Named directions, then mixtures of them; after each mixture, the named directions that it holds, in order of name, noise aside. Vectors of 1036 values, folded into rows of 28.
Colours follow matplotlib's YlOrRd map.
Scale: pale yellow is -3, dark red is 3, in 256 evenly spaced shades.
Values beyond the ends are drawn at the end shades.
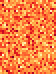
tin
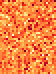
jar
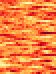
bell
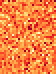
jar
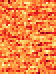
bell, jar, tin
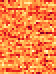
bell, jar, tin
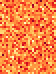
jar, tin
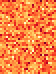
bell, jar, tin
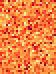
jar, tin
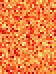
tin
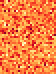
jar, tin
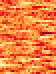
bell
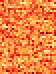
bell, tin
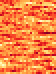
bell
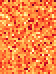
jar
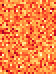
tin
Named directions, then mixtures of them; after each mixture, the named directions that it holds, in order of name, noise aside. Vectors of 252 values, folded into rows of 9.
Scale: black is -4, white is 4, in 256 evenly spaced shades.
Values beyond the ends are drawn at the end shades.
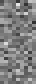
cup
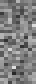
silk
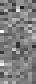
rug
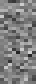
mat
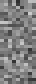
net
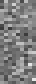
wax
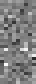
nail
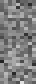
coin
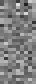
cup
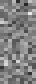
cup, nail, net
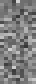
net, silk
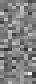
nail, net, silk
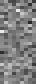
coin, mat, rug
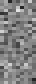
mat, net, rug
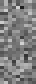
net, rug, wax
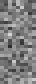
net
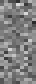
cup, mat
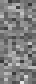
coin, mat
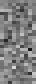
nail, net, silk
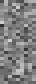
cup, net, wax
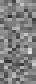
coin, mat, net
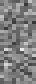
cup, mat, nail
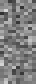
mat, rug, silk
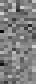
rug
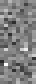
nail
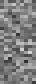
mat, wax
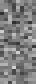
nail, rug, silk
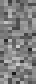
coin, net, silk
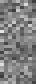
cup, nail, rug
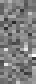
nail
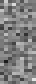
wax
